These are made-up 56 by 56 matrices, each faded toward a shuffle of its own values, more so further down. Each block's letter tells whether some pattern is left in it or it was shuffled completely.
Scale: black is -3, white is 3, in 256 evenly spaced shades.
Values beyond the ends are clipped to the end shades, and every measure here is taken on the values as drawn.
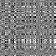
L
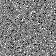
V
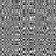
L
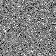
V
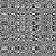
L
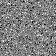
V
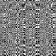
L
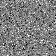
V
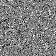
V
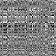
L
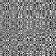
L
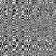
L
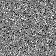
V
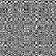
L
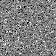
V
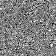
V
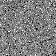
V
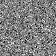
V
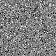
V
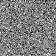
V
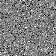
V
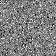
V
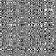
L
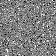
V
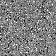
V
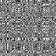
L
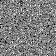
V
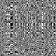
L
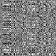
L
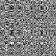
L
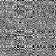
L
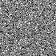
V
